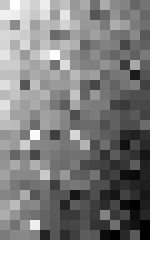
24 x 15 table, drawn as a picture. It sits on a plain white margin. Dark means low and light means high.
Mirror symmetry: none. Stripes: none. Grain: fine. Ninth with the lowest average: bottom right. Odd rows or columns: none. Histogram: bell-shaped. Ninth with the highest average: top left. Slope: up to the top left.
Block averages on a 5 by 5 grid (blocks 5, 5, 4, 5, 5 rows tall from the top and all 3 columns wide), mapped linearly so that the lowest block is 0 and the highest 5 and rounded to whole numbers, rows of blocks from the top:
54432
44322
43321
33210
32110
